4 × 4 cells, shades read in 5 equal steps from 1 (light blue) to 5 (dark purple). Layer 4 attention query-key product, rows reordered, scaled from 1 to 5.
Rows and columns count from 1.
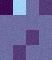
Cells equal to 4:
3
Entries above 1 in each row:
3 4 4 4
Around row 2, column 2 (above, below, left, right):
1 3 3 3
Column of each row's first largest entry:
1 1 3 2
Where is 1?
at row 1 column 2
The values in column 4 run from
3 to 4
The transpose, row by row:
5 3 3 3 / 1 3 3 4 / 3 3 4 3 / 4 3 3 3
